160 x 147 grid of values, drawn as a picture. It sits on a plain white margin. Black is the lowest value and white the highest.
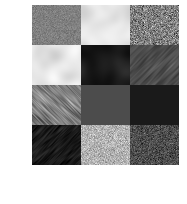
The table splits into 4 rows of 3 panels. Panel 1,1: middling, fine-grained, faint in contrast. Panel 1,2: very high, smooth, faint in contrast. Panel 1,3: middling, fine-grained, strong in contrast. Panel 2,1: very high, smooth, faint in contrast. Panel 2,2: very low, smooth, faint in contrast. Panel 2,3: low, slanting up to the right, faint in contrast. Panel 3,1: middling, slanting down to the right. Panel 3,2: low, flat. Panel 3,3: very low, flat. Panel 4,1: very low, slanting up to the right, faint in contrast. Panel 4,2: high, fine-grained. Panel 4,3: low, fine-grained.
